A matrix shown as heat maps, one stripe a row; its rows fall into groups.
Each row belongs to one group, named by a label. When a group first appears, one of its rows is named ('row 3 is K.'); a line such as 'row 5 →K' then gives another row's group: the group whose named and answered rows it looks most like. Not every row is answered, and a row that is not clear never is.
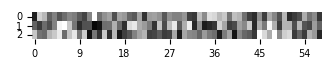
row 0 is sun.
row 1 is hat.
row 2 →hat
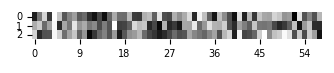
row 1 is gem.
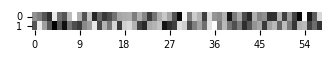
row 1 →sun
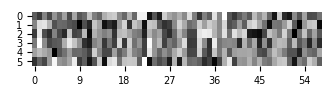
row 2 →sun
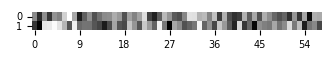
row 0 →gem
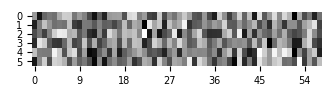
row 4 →hat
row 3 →sun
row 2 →hat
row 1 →sun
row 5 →hat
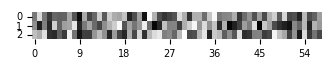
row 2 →sun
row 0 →sun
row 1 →gem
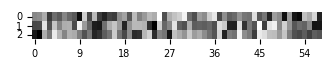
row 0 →sun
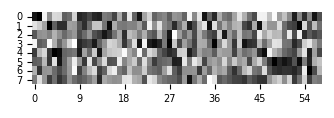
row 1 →sun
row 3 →hat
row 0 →hat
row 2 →hat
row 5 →gem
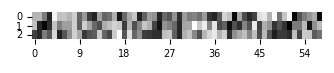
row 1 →gem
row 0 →hat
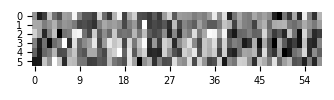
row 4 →gem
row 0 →gem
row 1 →hat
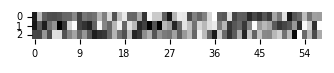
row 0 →sun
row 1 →gem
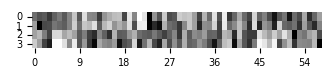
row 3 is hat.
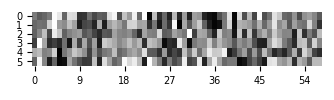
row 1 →hat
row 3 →sun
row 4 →gem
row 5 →sun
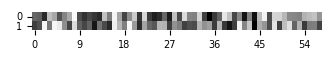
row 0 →hat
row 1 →hat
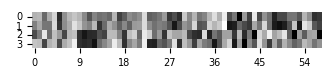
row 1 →gem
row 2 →hat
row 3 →hat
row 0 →gem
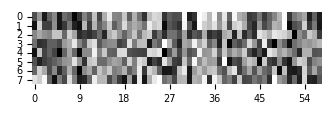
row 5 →gem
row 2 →hat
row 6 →sun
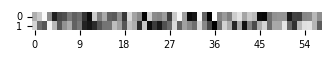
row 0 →sun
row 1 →hat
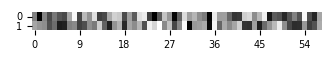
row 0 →gem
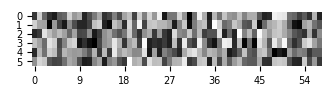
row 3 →hat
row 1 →sun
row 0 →sun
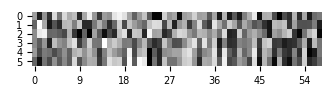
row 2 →sun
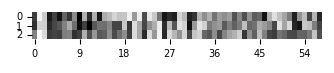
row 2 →sun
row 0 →sun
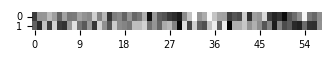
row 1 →gem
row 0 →gem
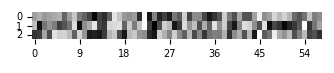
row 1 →gem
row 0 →hat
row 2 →hat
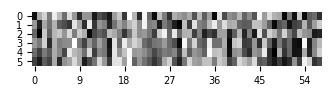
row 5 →gem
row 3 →gem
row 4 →gem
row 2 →hat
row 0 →hat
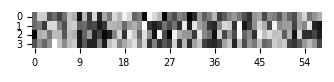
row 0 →sun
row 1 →hat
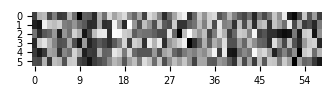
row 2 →gem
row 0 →sun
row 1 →hat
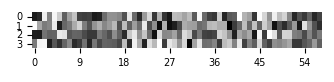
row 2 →hat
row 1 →gem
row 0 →hat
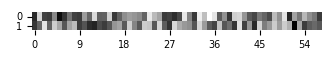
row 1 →hat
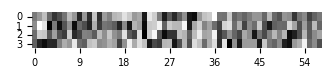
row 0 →sun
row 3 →gem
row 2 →sun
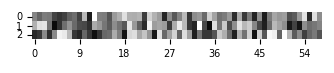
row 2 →hat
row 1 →sun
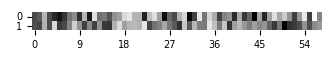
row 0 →sun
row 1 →gem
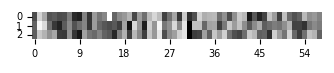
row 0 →sun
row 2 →sun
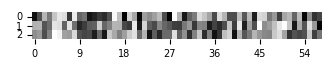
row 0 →hat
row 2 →hat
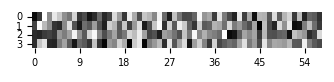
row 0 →hat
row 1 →sun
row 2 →gem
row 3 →sun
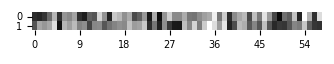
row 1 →gem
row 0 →gem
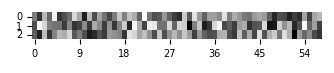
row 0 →gem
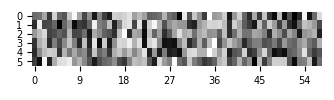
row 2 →sun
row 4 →gem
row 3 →sun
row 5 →hat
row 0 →gem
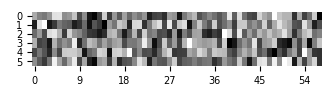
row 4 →gem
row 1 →sun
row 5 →hat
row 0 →hat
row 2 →hat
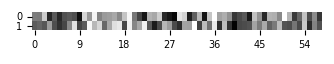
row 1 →gem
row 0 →sun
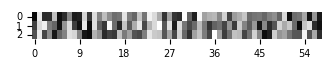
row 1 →sun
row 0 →sun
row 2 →sun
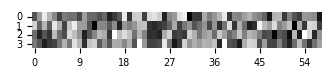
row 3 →gem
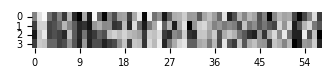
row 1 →sun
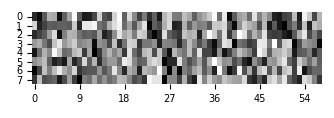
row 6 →hat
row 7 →sun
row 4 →hat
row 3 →hat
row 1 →gem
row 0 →gem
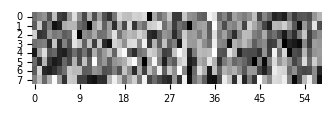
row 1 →sun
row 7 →hat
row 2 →gem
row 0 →gem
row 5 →sun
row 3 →gem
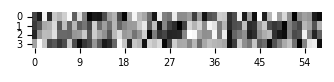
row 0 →hat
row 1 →gem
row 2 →gem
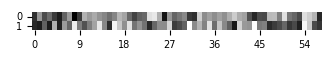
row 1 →gem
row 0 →sun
